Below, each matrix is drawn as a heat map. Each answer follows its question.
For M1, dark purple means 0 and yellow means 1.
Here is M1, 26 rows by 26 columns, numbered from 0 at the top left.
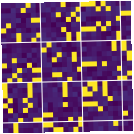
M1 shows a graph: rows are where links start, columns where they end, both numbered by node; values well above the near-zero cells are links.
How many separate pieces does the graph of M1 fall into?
2
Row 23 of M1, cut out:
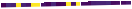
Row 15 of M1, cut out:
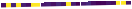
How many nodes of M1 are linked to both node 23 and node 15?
4
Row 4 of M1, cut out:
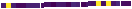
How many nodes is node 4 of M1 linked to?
3
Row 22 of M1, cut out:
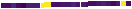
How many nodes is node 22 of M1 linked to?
3
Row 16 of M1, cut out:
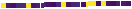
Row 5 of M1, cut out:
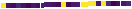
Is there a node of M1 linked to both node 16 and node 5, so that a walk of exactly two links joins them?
yes
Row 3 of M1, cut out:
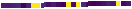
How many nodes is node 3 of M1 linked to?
5
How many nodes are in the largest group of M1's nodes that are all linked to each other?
7
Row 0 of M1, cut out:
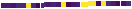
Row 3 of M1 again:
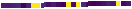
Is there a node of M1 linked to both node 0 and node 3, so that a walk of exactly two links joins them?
no
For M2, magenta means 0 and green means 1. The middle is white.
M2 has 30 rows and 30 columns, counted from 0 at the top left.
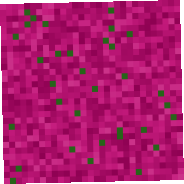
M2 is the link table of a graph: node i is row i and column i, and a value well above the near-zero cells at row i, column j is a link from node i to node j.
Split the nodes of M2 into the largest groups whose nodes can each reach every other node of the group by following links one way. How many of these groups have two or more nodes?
5
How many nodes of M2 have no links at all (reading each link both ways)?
2
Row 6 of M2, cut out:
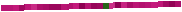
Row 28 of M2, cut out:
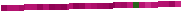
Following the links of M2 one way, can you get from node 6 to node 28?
yes
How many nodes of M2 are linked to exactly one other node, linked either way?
2
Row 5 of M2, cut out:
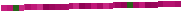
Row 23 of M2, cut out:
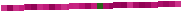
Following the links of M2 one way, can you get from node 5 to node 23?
yes
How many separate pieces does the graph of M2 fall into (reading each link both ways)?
5
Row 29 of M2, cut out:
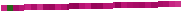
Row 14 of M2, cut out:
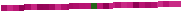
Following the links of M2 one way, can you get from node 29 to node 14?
no
